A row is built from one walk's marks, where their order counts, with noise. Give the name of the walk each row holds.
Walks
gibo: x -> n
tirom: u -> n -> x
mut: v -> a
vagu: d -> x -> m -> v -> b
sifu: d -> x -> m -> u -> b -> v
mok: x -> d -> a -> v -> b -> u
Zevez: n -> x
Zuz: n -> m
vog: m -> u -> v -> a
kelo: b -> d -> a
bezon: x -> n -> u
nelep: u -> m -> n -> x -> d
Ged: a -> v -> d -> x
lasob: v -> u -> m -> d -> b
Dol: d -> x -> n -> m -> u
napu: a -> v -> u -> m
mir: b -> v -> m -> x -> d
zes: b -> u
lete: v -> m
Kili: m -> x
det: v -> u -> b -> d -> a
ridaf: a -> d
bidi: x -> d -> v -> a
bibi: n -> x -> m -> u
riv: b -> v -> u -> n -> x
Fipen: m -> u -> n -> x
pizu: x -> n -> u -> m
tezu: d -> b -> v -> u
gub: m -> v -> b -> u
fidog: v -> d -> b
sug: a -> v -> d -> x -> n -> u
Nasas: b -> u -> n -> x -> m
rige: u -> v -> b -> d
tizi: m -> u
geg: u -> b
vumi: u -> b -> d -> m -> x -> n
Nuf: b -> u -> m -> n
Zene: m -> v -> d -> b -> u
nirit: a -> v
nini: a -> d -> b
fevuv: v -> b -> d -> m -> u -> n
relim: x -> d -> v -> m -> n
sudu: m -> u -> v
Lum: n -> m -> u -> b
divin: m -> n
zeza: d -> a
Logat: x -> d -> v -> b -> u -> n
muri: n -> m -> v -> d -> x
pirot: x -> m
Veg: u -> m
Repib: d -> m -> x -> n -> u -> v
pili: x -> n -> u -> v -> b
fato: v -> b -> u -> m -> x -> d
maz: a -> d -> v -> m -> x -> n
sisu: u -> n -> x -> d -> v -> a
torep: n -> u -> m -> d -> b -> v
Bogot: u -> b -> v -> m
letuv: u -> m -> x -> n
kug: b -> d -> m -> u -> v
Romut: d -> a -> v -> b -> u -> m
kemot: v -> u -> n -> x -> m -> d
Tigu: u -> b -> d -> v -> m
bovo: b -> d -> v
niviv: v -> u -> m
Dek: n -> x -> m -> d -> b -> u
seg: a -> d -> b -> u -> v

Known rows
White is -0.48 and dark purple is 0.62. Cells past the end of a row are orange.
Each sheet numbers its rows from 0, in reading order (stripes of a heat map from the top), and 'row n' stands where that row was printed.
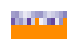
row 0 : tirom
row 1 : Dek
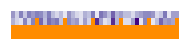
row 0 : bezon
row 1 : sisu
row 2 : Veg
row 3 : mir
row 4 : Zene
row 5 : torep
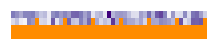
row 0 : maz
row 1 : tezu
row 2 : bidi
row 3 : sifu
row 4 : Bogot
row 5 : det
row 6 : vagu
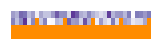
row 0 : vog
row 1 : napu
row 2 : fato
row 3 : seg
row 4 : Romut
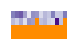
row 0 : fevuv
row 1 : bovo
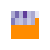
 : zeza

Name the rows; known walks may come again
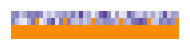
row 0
pirot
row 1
bibi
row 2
zeza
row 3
det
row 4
fidog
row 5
sudu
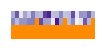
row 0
Kili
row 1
kemot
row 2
Ged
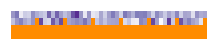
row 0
Zevez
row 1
pili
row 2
mut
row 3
nini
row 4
maz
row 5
riv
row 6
rige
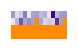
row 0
torep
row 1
sifu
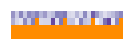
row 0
bezon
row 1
mok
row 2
zes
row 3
Dek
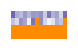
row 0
divin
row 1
Nuf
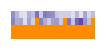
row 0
Veg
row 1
kelo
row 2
geg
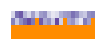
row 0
lasob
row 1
tirom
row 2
niviv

